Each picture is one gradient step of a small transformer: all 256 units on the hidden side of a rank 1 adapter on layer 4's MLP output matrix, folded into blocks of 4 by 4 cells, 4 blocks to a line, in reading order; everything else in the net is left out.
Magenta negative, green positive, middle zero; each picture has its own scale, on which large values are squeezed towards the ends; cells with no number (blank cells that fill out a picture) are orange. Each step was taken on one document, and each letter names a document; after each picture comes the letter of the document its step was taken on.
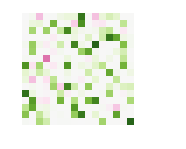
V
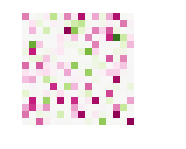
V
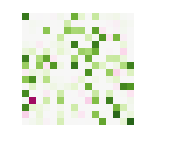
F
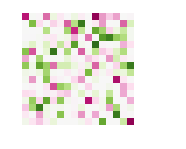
F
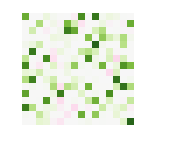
F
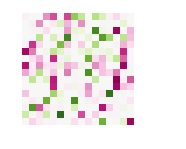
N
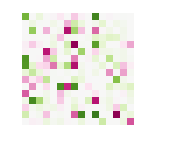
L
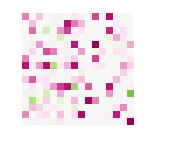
L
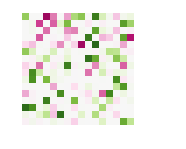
N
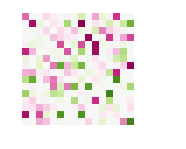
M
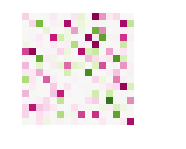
F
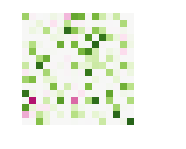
V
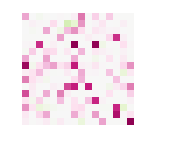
L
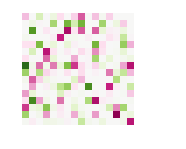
L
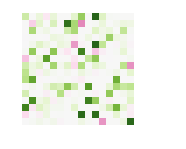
L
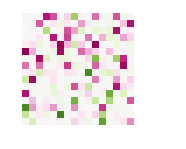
N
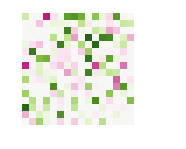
N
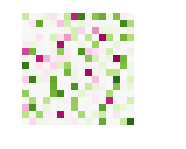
N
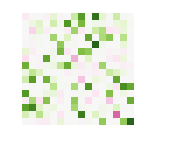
F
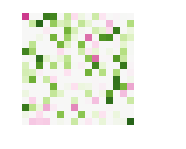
N
